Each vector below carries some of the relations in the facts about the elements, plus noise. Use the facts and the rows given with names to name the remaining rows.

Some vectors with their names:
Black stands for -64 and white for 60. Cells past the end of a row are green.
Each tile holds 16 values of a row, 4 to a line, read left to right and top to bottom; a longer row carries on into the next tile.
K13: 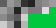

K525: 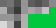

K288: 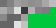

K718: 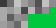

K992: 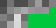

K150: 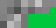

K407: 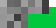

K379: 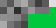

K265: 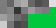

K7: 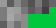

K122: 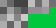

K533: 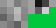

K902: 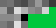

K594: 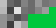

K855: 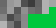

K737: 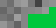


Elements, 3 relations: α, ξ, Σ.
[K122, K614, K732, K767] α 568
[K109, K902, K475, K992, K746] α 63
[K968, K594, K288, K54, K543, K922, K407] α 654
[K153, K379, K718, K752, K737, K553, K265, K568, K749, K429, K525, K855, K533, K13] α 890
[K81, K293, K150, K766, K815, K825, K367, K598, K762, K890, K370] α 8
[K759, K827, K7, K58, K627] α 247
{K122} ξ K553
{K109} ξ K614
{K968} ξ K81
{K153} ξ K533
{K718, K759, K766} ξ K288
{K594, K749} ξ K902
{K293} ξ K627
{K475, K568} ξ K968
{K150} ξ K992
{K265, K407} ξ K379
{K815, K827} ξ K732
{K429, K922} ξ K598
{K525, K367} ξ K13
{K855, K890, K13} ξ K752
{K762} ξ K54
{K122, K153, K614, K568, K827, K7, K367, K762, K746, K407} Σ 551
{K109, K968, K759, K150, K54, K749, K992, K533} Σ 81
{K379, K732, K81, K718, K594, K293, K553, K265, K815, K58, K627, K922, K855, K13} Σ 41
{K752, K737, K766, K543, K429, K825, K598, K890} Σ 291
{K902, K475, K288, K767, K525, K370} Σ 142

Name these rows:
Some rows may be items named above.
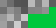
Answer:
K122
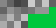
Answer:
K122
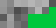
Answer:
K293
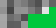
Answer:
K749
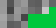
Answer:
K749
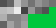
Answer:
K759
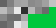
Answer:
K288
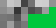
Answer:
K890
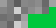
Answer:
K543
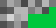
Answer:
K732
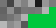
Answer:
K553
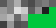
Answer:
K827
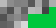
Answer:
K54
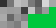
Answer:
K718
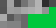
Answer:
K475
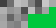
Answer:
K718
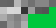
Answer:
K759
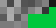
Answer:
K627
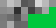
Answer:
K890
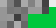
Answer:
K407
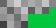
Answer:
K815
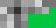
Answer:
K367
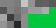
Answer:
K568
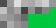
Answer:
K766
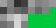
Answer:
K614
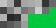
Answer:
K968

